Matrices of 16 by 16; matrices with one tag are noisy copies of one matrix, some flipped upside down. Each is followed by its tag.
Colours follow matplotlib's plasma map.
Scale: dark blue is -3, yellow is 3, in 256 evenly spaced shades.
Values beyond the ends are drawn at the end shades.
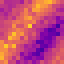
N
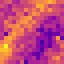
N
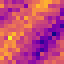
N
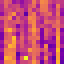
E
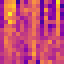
E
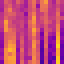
E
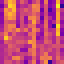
E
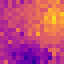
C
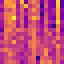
E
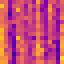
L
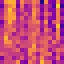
E
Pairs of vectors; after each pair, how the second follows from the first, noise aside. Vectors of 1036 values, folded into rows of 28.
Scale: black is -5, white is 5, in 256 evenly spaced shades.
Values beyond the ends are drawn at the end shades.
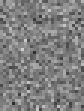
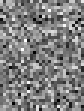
scaled up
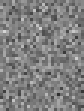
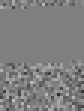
partly zeroed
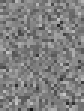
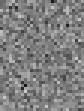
reversed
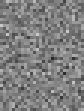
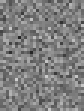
reversed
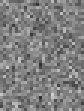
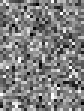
scaled up
